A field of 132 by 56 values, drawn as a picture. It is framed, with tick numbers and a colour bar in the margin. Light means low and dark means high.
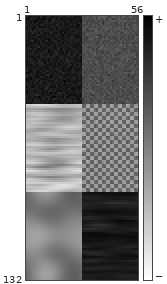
It is made of 3 by 2 panels. Panel 1,1: very high, fine-grained, faint in contrast. Panel 1,2: high, fine-grained, faint in contrast. Panel 2,1: low, streaked across. Panel 2,2: middling, checkered, strong in contrast. Panel 3,1: middling, smooth. Panel 3,2: very high, streaked across, faint in contrast.
